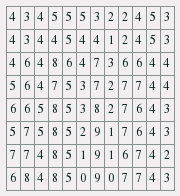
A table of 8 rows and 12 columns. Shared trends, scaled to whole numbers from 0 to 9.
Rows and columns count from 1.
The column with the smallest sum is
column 8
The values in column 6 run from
0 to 5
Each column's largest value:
7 8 5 8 6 5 9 3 7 7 5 4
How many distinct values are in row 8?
8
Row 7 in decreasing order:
9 8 7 7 7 6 5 4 4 2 1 1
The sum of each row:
45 43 62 61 63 62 61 61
